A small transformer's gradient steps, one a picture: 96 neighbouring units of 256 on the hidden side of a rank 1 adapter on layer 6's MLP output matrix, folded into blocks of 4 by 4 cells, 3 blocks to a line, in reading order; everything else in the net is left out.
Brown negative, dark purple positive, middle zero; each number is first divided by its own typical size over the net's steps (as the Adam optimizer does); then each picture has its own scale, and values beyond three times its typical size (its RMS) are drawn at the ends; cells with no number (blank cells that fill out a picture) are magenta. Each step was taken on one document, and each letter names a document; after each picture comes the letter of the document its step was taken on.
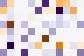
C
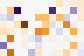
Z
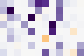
C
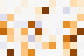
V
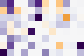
C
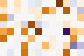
V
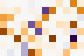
V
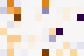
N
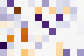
C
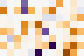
V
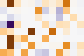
C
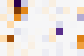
N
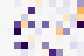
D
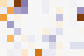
N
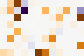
N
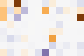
N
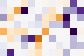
Z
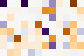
V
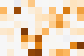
Z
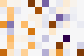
C
